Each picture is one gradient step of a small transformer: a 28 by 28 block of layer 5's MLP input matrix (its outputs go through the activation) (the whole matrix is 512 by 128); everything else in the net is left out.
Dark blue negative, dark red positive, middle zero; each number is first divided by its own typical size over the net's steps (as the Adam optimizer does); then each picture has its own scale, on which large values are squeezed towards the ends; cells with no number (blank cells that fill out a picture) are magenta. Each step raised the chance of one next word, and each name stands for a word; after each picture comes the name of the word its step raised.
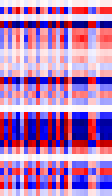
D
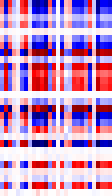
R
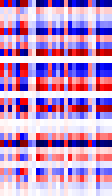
R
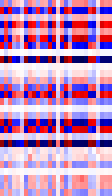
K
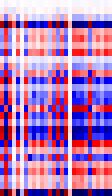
D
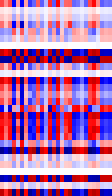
D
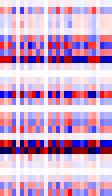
K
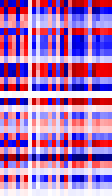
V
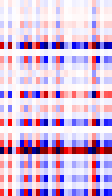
K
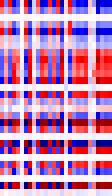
R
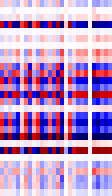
D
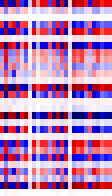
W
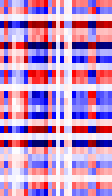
K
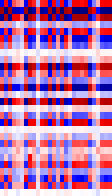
V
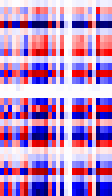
D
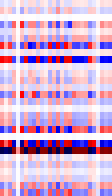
K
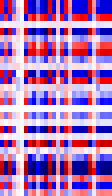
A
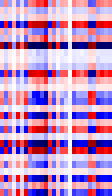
K
